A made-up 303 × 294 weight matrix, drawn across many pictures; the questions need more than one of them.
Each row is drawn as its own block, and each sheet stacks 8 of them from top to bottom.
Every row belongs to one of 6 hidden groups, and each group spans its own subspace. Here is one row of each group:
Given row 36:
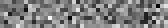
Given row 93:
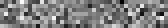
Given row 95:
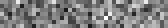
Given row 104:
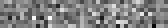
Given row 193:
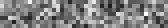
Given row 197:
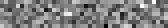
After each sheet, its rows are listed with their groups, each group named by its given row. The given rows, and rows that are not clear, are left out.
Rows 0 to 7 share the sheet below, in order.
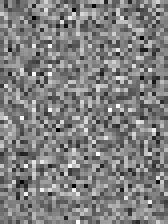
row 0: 93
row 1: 104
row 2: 104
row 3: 104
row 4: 197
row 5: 193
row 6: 193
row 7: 36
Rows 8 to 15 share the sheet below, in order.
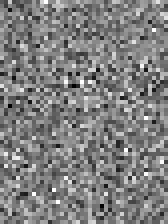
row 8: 93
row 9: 93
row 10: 197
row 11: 93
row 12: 95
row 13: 95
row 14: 95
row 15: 95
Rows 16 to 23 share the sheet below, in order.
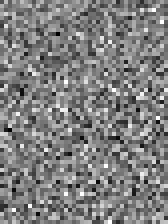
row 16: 95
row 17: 95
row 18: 93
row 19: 93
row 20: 36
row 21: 197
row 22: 197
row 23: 193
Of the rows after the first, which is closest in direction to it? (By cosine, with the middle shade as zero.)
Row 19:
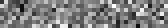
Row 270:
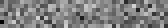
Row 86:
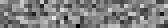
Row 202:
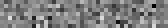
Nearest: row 270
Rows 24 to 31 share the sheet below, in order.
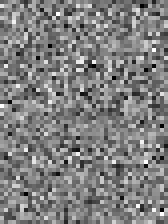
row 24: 197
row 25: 36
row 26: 193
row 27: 36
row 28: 93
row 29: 36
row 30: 95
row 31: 93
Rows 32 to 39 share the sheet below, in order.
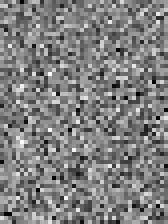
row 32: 93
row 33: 104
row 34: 104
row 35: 93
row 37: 93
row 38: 193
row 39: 36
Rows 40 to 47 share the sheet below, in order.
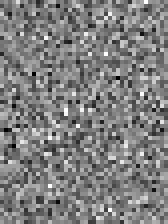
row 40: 95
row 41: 197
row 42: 104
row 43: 197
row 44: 36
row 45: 104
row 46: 36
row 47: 95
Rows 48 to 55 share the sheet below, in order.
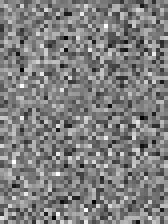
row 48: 197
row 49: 104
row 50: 104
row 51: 93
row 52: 197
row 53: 197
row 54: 95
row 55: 93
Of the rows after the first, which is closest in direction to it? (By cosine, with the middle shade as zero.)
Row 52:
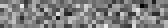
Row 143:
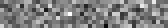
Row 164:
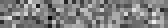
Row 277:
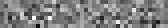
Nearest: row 164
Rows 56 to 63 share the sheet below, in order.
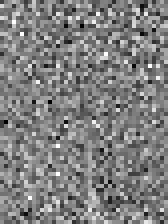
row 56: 197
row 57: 197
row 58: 104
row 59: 104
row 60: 193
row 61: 95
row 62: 95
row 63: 193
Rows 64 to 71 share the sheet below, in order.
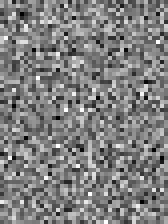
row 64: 193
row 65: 193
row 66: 193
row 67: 197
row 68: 95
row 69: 95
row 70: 197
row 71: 197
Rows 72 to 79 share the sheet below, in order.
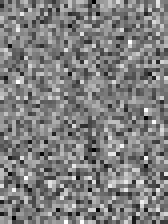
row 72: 193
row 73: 36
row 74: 36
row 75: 193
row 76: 95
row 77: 193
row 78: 104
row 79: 197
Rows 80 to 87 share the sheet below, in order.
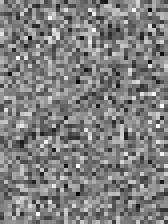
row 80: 104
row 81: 193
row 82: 36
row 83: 95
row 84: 193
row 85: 93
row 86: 93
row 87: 93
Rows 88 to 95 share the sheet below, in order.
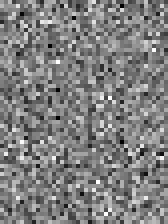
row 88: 193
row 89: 36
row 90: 95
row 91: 95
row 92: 95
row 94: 197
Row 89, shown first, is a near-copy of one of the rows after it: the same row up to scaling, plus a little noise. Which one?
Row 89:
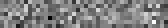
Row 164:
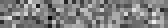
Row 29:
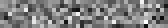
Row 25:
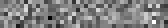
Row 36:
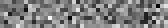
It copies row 25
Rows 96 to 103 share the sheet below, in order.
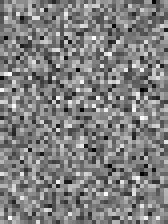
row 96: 93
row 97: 193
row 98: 36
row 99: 197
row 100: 197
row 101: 193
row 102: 197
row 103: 104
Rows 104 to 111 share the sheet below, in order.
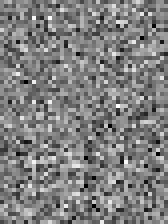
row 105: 93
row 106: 95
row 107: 104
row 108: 95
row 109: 193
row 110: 193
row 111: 193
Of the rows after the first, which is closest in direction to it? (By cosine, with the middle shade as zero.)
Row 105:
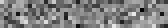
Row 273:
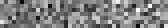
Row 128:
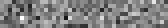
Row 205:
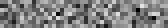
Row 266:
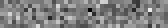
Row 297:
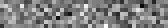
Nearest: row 128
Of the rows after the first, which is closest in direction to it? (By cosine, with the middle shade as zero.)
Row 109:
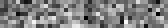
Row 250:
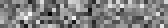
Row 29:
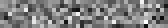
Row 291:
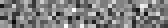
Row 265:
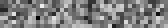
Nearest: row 265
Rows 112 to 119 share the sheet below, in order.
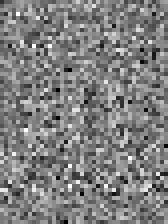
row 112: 93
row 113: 104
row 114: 197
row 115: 193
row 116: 193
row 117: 93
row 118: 36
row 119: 93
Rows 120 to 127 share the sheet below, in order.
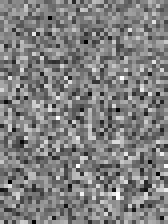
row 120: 36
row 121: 93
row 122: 104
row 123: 36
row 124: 95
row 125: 93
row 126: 36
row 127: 95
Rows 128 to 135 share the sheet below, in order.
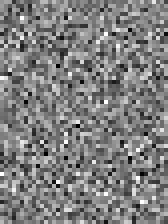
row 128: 93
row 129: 93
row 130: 36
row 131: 193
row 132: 36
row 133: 93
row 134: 197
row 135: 197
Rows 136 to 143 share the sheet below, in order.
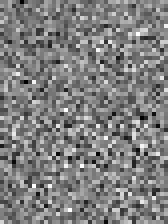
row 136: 93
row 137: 95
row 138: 95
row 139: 93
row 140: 197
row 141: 197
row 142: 104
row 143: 197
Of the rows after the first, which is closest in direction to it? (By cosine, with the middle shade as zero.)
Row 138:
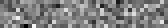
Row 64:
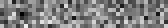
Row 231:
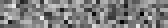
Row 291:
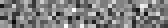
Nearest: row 291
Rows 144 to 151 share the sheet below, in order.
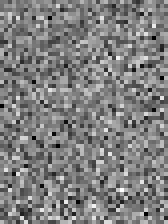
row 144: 104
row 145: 95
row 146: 95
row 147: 93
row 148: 95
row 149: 95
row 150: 104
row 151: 193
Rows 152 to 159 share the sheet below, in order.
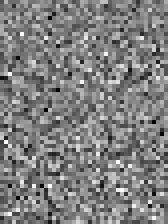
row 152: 104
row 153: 197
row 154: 36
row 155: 95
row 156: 95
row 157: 104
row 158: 104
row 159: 36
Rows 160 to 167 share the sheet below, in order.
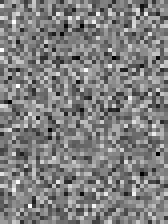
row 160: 197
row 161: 93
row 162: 93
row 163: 36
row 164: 36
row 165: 193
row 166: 197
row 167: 193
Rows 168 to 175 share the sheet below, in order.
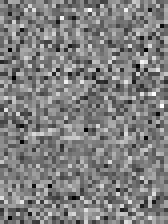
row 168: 104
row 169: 104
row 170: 197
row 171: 95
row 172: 193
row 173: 93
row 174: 104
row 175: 93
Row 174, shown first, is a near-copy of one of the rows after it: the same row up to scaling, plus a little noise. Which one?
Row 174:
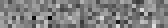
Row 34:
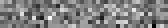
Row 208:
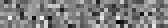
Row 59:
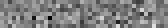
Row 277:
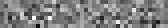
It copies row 59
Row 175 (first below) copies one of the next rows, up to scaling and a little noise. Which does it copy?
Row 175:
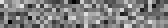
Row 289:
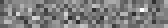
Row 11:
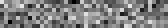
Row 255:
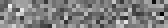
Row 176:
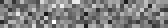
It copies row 11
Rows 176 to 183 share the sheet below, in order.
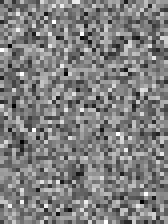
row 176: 93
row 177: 36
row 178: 93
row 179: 197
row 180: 104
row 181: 93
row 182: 193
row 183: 197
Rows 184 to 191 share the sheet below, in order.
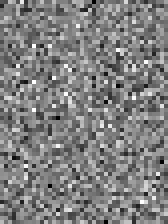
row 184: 36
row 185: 104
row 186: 95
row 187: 95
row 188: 95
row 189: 95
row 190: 36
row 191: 197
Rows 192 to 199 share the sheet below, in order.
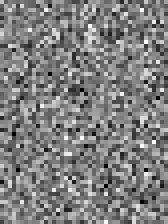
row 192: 197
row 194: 36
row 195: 193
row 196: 197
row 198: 95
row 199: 197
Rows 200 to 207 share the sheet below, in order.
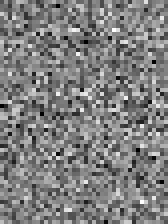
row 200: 95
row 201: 93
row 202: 104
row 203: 36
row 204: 93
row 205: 197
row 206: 93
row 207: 197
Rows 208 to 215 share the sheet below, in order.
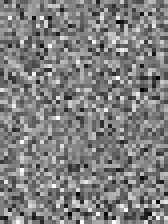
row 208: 104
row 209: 104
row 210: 104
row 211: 197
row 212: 95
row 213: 93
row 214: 93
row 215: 36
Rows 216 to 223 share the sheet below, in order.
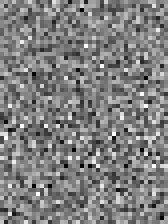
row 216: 193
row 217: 193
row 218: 36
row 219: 104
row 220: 193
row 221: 197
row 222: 104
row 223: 95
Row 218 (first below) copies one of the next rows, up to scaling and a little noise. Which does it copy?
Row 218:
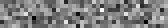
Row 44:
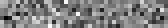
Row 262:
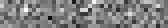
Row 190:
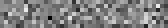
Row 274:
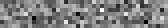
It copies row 274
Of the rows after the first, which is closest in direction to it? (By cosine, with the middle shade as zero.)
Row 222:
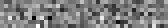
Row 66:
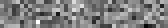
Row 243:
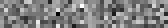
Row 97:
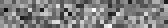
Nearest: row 97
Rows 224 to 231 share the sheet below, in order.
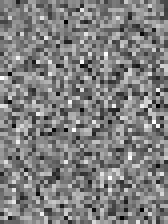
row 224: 36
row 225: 197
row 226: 36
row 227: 36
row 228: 193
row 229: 36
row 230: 193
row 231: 104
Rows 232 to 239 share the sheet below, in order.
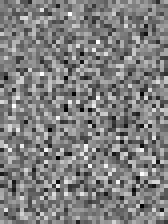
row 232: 193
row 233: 197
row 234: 36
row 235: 197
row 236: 104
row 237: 197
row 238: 197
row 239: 93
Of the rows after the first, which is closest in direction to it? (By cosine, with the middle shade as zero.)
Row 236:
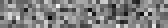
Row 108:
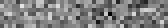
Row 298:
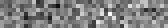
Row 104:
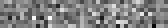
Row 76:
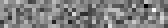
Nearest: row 108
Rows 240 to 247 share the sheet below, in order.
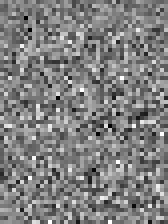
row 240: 193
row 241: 193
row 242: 104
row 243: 193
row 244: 95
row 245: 104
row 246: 193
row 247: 104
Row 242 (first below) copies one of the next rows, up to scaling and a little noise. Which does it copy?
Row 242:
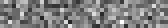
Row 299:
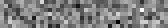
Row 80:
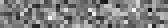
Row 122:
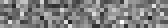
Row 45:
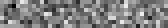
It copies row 122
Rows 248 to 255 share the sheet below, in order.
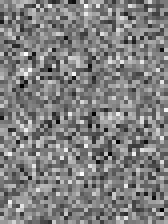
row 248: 93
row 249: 95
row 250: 193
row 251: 93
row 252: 193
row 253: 95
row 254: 193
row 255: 93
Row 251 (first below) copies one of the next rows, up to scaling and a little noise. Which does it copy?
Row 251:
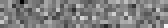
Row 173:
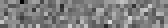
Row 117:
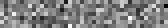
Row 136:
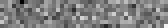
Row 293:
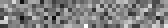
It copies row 136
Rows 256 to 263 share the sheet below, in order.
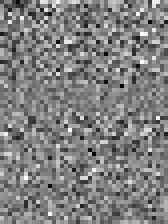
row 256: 93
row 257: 197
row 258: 197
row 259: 104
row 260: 36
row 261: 104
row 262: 36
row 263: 36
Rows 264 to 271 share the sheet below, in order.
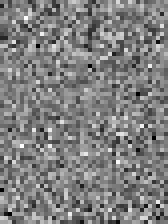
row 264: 193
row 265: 193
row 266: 104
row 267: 93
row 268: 104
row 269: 93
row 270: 93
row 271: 36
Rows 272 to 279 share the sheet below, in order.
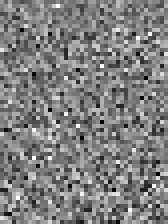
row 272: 95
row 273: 93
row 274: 36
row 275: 104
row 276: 36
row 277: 104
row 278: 36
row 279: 36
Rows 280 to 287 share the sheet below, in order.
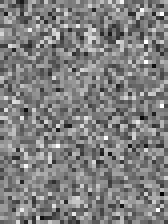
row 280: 93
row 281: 193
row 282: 95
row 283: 95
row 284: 197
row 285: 95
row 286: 104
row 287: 193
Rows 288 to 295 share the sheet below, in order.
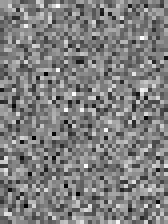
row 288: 95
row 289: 93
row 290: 193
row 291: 197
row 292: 95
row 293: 93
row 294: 93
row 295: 36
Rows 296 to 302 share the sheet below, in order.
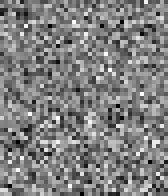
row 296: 193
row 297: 197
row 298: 95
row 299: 104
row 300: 193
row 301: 93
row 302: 36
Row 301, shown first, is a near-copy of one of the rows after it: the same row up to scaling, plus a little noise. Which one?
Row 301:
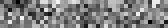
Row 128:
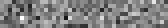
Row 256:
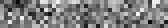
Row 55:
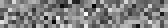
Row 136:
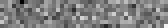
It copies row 256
